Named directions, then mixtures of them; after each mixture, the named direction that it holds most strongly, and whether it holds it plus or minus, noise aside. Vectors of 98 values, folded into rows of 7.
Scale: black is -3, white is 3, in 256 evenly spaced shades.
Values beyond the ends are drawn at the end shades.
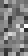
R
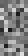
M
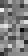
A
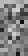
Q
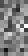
R, plus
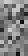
Q, plus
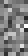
R, plus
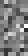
R, plus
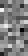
A, plus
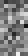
Q, minus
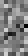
R, minus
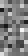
A, minus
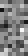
A, minus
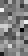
A, plus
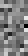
R, minus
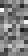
A, plus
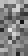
Q, plus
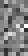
R, plus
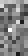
Q, plus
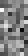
A, plus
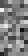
A, plus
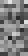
Q, plus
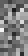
Q, minus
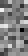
A, plus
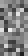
M, minus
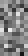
M, minus
